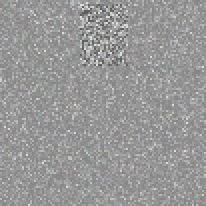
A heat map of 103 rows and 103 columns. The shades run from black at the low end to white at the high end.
Odd patch: rougher, in the top middle. Odd rows or columns: none. Roughest part: top middle. Slope: none. Average level on the scale: 60%. Mirror symmetry: none.
